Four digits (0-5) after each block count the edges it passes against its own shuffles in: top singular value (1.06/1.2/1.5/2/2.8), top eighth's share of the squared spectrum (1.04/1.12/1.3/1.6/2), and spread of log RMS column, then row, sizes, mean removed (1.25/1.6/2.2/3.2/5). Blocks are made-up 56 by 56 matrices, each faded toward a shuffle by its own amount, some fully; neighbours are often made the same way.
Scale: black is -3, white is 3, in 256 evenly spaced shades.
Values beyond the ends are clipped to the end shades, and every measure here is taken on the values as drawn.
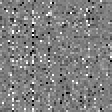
2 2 2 0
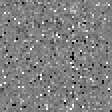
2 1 0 0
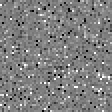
0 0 0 0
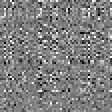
4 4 3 3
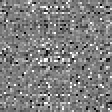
3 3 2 2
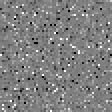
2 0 0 0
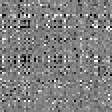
4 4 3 3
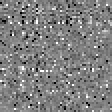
3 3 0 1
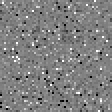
2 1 0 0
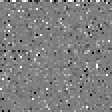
3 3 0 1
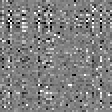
4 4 3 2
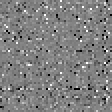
3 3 0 2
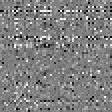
4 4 2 3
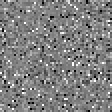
2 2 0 0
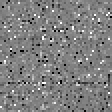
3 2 1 1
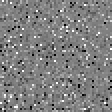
2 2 1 1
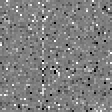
3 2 1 0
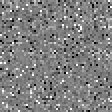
3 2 0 0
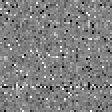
3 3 0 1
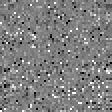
3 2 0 1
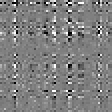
5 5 3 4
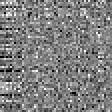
4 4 2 3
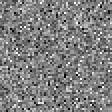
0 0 0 0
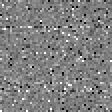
1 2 0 1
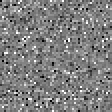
1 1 0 2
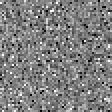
2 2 0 0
